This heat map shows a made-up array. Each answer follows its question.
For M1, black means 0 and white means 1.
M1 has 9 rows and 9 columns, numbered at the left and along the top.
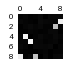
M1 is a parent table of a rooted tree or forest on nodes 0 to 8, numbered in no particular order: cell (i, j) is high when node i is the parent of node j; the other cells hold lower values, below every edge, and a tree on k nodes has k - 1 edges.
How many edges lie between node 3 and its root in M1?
3
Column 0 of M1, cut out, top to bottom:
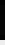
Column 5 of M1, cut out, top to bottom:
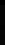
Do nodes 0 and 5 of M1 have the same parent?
no
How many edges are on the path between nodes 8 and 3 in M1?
1
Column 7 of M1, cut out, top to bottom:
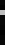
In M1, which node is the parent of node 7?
2
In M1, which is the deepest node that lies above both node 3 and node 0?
8
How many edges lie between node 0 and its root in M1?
3
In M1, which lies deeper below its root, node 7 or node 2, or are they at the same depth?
node 7
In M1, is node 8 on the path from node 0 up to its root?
yes
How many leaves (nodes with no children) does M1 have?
4
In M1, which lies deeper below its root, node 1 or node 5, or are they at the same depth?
node 1
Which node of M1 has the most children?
8
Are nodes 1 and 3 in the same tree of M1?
yes
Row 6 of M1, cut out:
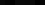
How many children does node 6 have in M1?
0
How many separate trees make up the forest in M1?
3
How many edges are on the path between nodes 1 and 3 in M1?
2
